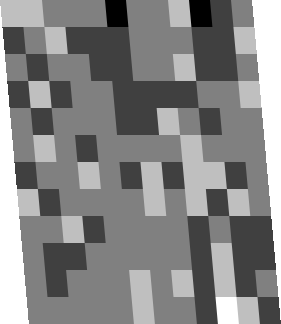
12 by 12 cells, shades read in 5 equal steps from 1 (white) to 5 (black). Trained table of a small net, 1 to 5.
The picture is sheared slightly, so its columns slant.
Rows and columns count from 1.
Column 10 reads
5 4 4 3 4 3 2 4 3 2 2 1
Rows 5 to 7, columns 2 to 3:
4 3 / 2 3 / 3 3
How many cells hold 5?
2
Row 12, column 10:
1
